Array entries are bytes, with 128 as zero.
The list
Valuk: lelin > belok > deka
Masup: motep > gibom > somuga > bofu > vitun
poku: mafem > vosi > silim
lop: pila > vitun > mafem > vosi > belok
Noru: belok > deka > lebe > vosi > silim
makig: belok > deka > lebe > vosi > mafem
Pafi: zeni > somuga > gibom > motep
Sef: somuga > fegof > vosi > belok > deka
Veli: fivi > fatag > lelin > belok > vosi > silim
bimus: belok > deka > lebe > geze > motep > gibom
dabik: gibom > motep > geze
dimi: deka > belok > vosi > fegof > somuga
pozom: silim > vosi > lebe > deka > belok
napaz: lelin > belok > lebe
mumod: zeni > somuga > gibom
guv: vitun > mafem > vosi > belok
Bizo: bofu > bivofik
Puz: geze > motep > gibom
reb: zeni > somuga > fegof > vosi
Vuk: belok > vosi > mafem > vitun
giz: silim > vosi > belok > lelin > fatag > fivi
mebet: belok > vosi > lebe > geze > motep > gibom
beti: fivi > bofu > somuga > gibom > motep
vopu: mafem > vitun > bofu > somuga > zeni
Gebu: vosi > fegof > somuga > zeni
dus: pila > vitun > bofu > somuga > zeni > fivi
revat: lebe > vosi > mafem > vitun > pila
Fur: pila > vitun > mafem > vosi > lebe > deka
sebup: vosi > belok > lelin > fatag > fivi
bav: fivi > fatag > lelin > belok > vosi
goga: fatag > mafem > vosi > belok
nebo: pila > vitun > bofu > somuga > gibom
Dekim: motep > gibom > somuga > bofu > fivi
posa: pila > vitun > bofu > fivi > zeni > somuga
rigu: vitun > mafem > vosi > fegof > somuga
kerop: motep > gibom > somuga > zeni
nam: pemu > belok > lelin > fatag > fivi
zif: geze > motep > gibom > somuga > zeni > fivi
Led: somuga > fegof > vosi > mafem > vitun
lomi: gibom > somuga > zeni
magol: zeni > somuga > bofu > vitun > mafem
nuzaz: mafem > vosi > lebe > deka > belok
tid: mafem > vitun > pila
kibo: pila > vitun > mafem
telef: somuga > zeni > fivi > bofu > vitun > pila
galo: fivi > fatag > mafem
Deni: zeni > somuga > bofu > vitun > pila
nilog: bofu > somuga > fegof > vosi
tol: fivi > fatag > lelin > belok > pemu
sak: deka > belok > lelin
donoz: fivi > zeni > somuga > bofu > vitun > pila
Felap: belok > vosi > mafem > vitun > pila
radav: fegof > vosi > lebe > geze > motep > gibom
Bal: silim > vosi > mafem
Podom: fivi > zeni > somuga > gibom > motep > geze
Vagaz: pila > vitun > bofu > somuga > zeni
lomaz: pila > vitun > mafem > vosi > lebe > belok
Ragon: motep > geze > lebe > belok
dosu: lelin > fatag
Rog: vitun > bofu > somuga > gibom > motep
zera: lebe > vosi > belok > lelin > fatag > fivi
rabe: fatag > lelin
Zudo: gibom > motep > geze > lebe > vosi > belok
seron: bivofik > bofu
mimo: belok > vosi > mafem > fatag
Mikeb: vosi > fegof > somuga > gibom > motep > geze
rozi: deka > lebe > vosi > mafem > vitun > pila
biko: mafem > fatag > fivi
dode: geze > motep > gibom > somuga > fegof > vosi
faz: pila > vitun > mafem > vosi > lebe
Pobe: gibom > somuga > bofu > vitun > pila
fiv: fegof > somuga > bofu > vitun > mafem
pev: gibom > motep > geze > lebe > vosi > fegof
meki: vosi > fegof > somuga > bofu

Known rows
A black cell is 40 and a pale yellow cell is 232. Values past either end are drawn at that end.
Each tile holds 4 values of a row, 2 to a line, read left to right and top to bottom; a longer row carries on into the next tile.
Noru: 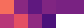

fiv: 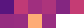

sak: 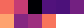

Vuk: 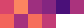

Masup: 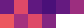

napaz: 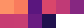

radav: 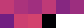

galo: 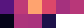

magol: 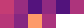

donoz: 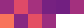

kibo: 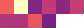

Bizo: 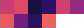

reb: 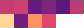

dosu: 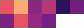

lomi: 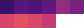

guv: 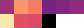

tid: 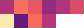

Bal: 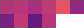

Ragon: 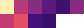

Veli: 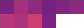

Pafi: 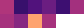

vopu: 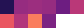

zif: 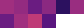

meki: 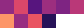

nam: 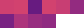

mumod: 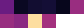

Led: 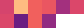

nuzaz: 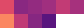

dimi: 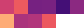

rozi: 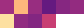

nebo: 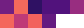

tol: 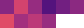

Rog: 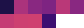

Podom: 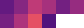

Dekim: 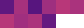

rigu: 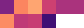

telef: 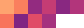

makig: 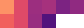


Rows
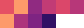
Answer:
Fur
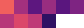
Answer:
mebet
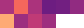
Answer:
bav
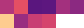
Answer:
Pobe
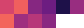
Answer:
dode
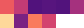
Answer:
Deni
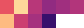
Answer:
lomaz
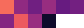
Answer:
bimus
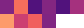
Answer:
Vagaz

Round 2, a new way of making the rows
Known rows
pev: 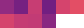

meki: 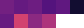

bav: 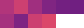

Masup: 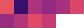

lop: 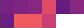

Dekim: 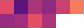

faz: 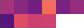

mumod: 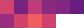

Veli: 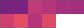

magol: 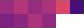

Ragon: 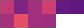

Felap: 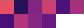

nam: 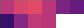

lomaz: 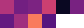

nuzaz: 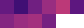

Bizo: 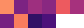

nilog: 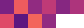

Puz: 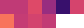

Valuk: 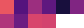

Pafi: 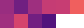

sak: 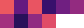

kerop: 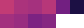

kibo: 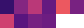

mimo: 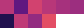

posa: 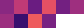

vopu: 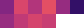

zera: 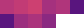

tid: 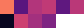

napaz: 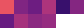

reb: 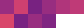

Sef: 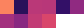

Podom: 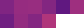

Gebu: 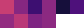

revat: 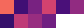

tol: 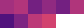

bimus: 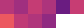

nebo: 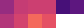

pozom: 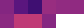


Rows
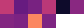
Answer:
Fur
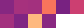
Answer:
dus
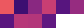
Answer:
rozi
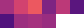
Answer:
sebup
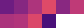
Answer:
Rog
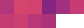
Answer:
radav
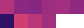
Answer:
donoz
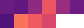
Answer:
guv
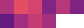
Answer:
giz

